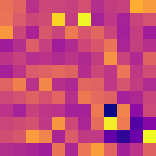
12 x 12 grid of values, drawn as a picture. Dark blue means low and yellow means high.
An odd patch, rougher than its surroundings, sits in the bottom right. The bottom right is the ninth with the lowest average. No overall slope runs across the table. Values change most from cell to cell in the bottom right.
